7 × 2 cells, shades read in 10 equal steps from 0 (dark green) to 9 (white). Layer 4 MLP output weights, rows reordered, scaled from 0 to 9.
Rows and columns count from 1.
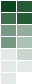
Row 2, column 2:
1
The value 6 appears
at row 4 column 2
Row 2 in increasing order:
1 2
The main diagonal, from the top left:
0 1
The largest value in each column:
8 9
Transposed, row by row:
0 2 4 4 8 8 8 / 1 1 5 6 7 8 9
